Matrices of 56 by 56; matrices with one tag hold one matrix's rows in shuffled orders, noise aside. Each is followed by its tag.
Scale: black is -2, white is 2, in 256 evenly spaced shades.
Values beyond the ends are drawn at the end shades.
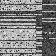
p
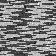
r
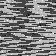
r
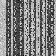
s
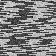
r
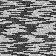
r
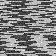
r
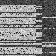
p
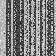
s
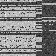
p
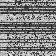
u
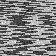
r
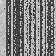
s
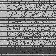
u
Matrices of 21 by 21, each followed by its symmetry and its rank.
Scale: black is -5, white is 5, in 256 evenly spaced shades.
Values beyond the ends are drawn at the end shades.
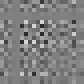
antisymmetric, rank two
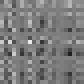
neither, rank two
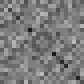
symmetric, full rank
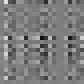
neither, rank two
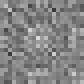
symmetric, rank three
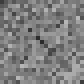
symmetric, full rank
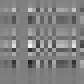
neither, rank one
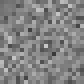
symmetric, full rank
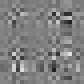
antisymmetric, rank two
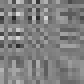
antisymmetric, rank two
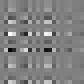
neither, rank one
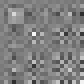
symmetric, rank three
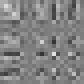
symmetric, rank three
